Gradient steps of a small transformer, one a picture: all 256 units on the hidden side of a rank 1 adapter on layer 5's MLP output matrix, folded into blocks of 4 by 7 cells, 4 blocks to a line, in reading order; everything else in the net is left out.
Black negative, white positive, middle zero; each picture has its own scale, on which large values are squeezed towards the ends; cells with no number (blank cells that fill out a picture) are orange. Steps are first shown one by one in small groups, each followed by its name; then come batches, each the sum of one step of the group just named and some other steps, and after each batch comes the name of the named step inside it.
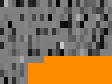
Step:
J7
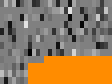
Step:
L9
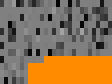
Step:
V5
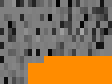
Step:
V5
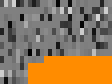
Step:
L9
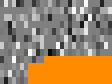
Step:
L9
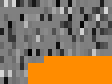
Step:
L9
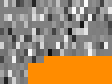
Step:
L9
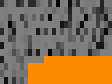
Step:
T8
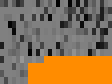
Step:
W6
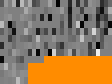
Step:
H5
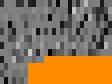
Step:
T8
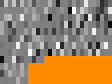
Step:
H5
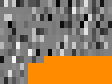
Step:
W6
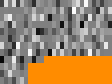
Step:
H5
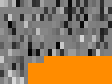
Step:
W6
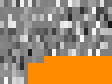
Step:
H5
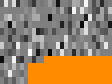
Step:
H5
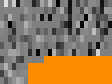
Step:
H5
